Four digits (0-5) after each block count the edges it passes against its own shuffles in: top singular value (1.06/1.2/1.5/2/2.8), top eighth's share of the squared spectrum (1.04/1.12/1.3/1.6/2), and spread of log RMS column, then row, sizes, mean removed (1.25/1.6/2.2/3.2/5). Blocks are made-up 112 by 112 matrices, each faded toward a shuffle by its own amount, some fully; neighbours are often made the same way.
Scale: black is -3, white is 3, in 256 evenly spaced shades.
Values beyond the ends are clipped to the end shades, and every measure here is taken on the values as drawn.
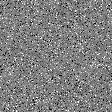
2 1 0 0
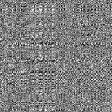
5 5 3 3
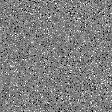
2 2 1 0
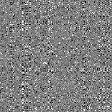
4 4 3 2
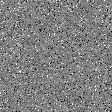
1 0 0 0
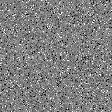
3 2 1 0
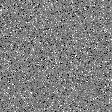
1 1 0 0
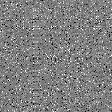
4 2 1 1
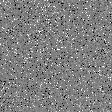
0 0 0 0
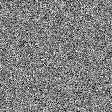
2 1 0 0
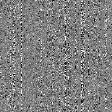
2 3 4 0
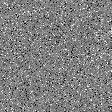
0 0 1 0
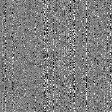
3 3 4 0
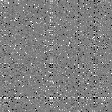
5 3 2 2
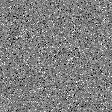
0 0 0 0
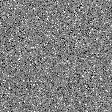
0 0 0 0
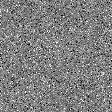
0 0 1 0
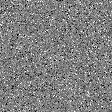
0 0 0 0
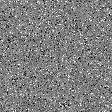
0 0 0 1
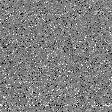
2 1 0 1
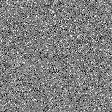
2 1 0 0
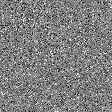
2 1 0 0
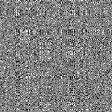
4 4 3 2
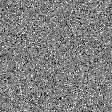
1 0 0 0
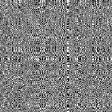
5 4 4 3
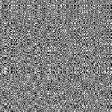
5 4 3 3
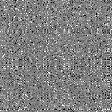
5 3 2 2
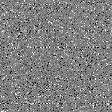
4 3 1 2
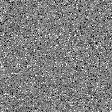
3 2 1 1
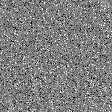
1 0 0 0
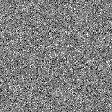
3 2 1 1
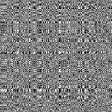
5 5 4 4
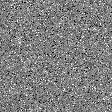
0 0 0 0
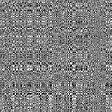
5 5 4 4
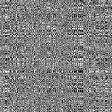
5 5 4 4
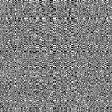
5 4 3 3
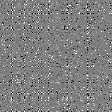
5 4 3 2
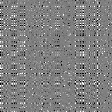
5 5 4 3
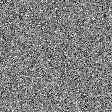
2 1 0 0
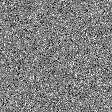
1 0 0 0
